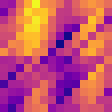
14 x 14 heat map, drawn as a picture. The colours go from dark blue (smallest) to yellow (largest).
Mirror symmetry: none. Ninth with the highest average: top left. Seam: horizontal, 50% of the way down, the top part higher. Stripes: upright, repeating 2 times.
